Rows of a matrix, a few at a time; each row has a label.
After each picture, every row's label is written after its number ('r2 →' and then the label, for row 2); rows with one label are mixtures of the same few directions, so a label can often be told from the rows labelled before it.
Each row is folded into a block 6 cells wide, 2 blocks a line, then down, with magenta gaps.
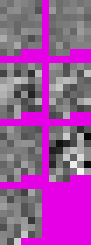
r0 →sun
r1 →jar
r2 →jar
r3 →jar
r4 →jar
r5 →jar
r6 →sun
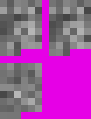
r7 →jar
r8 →jar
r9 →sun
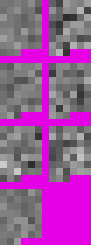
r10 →sun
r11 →jar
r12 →jar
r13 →jar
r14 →sun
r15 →jar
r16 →sun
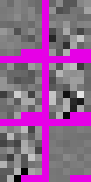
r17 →sun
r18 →sun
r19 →sun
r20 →sun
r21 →sun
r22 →sun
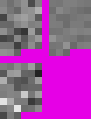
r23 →sun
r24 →sun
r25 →sun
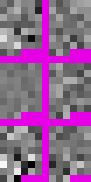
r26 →sun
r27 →jar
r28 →sun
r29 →jar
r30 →sun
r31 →sun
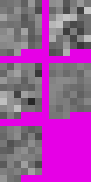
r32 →sun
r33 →jar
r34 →sun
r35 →jar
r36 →jar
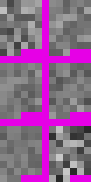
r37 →jar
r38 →jar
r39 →jar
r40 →jar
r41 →jar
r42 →jar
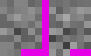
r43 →sun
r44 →sun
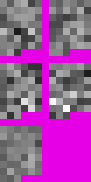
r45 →sun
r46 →jar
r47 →jar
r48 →sun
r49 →jar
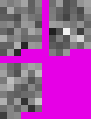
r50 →sun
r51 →sun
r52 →jar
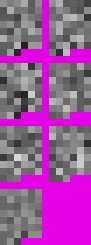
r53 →sun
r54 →jar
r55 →sun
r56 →sun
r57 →sun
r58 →jar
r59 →sun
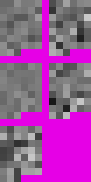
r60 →jar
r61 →jar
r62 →sun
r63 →sun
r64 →jar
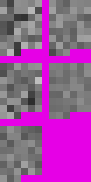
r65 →jar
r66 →jar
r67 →jar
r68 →sun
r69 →jar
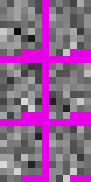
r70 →sun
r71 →sun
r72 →jar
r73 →sun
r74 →sun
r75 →sun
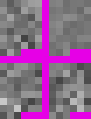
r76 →jar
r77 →jar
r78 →sun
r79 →jar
